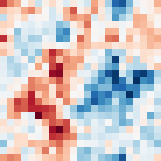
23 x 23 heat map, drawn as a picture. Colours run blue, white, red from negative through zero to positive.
Grain: blotchy. Histogram: bell-shaped. Mirror symmetry: none. Ninth with the lowest average: middle right.
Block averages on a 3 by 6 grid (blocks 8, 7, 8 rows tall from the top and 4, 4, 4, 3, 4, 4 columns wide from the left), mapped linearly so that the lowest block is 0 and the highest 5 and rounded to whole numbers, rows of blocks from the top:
433424
355101
454222
